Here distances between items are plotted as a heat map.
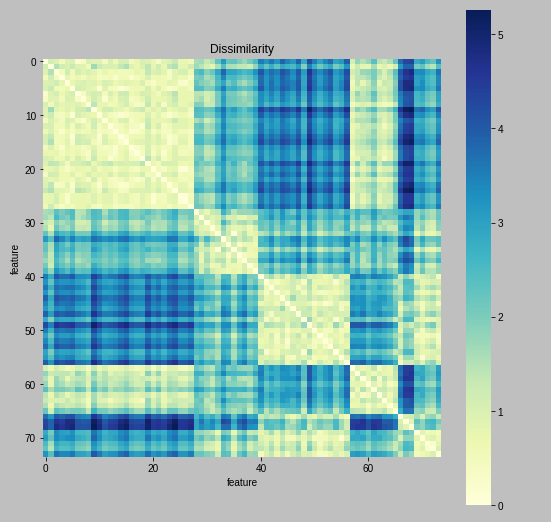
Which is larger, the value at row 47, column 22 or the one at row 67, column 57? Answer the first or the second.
the second
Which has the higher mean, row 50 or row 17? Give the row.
50
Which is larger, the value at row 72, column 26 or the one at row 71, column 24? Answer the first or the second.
the second
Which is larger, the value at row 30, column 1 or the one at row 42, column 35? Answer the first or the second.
the second
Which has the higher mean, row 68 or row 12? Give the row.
68
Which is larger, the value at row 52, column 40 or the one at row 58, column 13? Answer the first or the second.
the second
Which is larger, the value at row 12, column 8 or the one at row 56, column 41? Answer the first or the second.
the second
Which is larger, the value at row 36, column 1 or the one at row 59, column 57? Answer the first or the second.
the first
